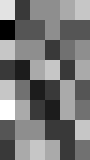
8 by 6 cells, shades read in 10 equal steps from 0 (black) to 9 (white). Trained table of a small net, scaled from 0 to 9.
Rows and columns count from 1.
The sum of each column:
38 32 34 30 31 39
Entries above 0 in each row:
6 5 6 6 6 6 6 6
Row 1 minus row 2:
8 -1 2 0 3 4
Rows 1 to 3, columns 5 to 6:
6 7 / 3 3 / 4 5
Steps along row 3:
down same down up up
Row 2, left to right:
0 3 3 5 3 3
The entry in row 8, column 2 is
6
